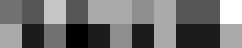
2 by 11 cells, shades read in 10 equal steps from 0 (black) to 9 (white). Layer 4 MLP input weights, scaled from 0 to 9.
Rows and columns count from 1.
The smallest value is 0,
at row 2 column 4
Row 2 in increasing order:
0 1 1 1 1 1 4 5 6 6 6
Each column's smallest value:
4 1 4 0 1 5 1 6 1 1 6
